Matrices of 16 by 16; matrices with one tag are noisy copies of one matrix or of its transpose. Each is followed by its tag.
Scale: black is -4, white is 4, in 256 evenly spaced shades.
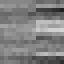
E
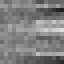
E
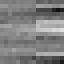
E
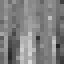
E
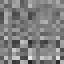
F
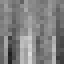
E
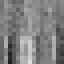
E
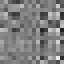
F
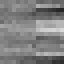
E
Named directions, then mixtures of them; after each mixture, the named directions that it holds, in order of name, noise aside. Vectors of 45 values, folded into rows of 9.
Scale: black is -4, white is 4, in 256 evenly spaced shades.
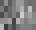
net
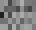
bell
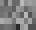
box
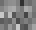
bell, box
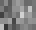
net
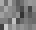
net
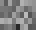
box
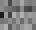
bell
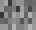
bell, box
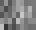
net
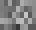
box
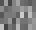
box, net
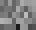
box
